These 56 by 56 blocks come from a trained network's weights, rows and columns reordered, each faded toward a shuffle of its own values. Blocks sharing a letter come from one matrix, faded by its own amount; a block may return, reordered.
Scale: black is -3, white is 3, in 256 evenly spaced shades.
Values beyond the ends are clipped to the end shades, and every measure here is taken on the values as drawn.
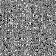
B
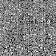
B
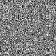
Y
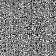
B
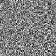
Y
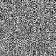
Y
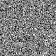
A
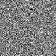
Y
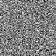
Y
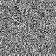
Y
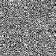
Y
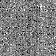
B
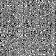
B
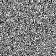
A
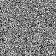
A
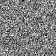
A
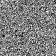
A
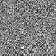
Y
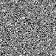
A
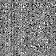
B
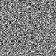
Y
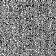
B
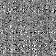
B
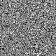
A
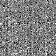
B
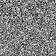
A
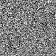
A
